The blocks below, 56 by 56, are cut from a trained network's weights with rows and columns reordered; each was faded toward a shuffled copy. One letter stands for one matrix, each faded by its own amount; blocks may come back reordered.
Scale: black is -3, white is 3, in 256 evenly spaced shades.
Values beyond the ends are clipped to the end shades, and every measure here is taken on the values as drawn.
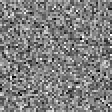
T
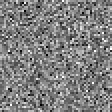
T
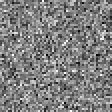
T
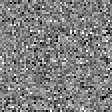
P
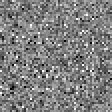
P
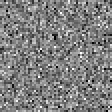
P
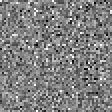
P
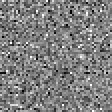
P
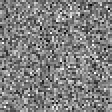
T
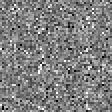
P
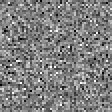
P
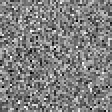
T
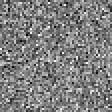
T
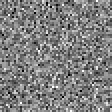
T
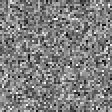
T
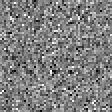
P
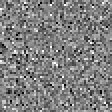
P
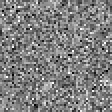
T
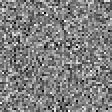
T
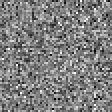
T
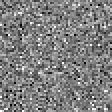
P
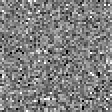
P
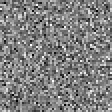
T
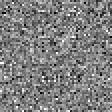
P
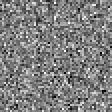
T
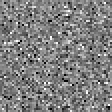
P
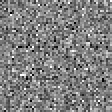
P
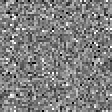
P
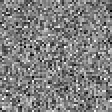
T
